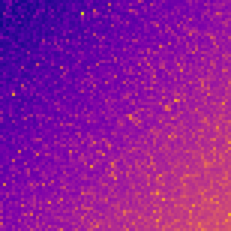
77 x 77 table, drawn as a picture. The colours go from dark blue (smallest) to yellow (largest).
No row or column stands out. There is an overall slope up to the bottom right. Fine speckle covers the field. Overall the values sit about 30% of the way up the scale.
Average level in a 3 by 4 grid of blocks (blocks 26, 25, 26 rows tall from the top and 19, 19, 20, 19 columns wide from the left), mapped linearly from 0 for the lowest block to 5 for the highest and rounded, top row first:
0123 / 1234 / 2345
